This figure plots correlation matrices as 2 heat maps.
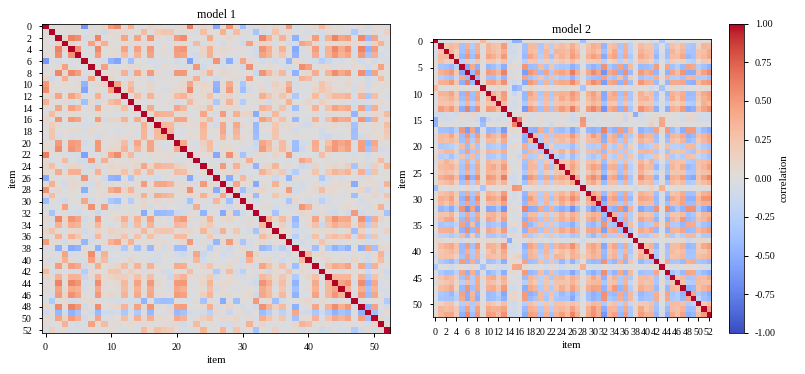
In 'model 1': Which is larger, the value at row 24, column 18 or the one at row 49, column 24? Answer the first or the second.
the first
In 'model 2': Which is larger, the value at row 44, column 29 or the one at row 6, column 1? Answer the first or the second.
the second
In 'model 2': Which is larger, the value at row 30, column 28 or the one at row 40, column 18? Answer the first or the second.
the second
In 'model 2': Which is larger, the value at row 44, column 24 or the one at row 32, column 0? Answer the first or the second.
the second
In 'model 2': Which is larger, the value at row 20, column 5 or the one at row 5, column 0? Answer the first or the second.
the first
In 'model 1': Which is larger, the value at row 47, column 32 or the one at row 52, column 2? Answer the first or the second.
the first
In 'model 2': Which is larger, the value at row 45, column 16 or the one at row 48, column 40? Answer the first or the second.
the first
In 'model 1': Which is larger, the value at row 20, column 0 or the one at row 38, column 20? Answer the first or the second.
the first
